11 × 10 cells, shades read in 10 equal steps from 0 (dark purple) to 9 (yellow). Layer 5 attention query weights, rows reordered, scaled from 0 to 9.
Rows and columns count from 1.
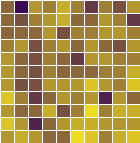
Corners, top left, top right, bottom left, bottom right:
4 6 6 8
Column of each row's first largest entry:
5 5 4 2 1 10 7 1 7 1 6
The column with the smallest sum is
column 3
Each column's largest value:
8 7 6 7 7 9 9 6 7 8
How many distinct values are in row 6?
5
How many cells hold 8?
6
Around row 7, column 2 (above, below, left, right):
4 5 6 3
